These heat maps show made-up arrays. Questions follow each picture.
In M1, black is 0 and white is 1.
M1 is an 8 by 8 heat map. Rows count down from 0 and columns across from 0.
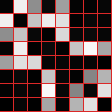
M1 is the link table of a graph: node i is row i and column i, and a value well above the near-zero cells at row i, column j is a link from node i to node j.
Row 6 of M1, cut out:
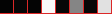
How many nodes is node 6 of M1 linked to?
3
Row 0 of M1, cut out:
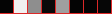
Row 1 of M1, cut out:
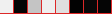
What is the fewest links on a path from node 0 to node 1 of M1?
1
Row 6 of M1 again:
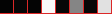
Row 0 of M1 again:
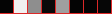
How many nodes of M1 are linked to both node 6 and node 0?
0
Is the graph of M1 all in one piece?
yes
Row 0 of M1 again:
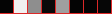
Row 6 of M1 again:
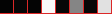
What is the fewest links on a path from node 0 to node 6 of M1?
3
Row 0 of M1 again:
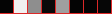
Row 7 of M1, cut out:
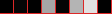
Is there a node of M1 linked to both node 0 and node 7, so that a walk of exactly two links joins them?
no
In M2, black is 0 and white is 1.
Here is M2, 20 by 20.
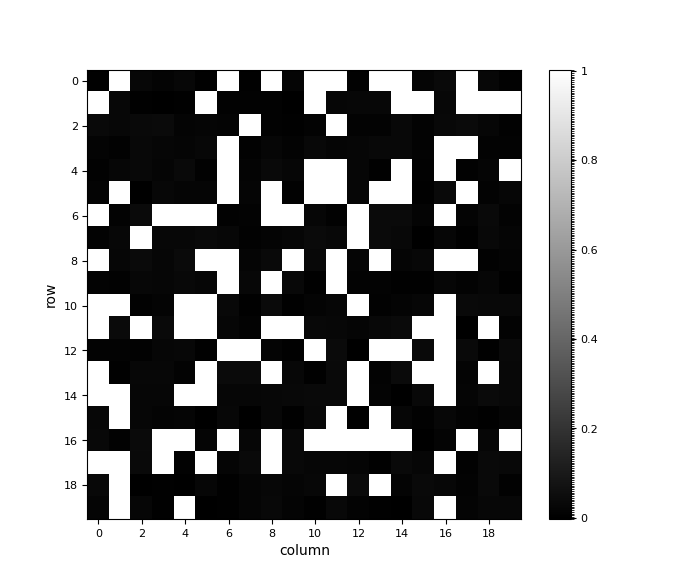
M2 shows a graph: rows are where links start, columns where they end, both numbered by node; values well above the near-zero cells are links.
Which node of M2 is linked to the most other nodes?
node 16
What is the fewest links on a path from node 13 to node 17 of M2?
2
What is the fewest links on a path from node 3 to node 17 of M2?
1
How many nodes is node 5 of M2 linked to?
8
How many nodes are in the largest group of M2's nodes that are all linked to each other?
3
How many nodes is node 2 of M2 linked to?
2
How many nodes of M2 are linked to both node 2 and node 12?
1
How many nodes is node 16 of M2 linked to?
11
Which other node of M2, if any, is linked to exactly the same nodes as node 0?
node 5
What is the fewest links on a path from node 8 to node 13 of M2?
1
